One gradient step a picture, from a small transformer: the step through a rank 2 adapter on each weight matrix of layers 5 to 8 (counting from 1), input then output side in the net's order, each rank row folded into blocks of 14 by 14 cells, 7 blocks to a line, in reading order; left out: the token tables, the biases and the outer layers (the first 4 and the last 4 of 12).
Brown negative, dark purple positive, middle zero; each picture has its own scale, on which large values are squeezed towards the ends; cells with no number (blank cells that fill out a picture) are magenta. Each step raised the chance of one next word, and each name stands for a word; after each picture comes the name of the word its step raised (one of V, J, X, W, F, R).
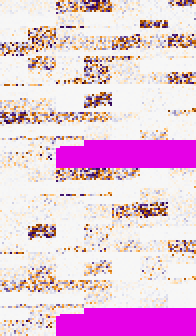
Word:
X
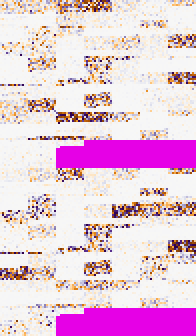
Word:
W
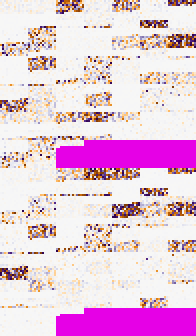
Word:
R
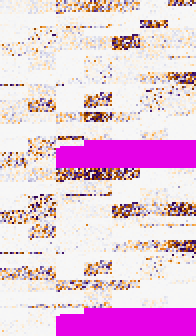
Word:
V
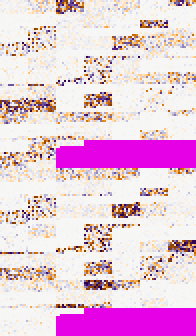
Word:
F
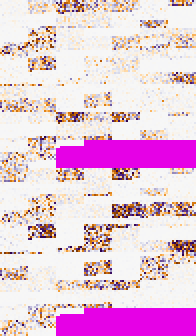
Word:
F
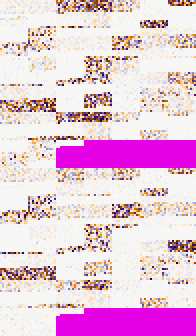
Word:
W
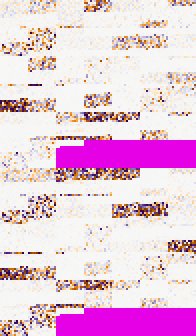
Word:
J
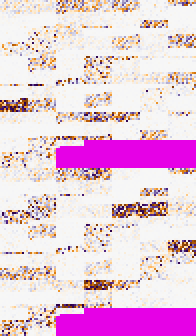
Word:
J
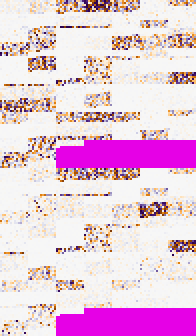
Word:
X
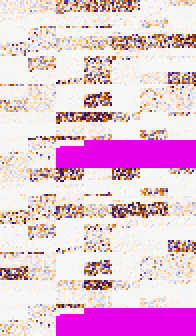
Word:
W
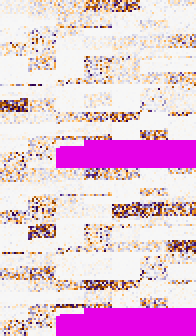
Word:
J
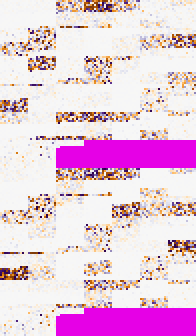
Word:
W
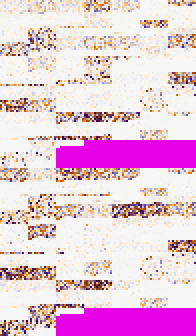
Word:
J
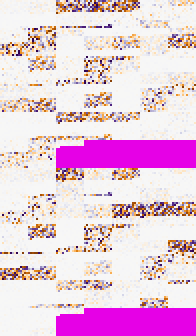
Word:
R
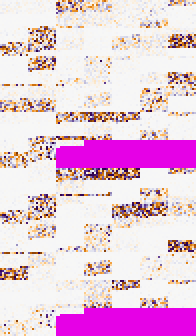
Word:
V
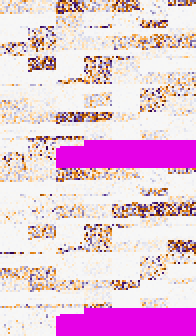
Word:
R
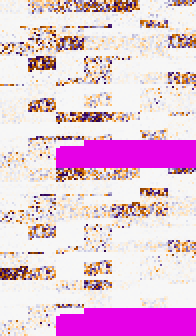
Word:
W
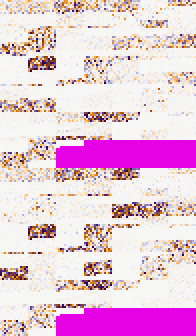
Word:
F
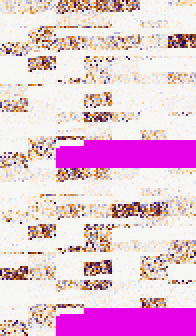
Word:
F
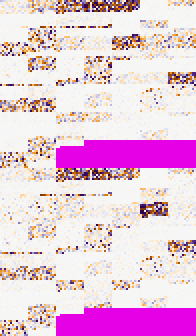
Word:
X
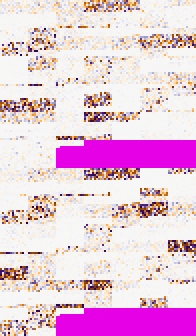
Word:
J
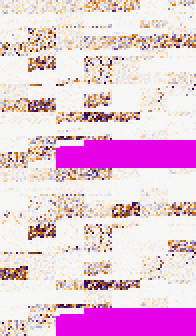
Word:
F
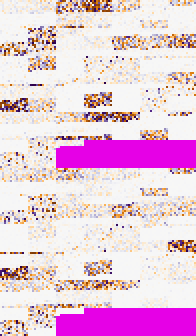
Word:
J
